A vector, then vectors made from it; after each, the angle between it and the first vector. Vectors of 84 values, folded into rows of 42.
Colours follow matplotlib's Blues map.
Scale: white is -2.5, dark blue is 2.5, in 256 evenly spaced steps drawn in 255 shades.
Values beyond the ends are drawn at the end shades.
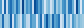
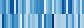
partly aligned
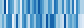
partly aligned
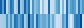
orthogonal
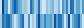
orthogonal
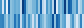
partly aligned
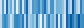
partly opposed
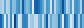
partly aligned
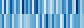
nearly parallel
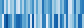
partly opposed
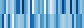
partly aligned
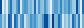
partly aligned
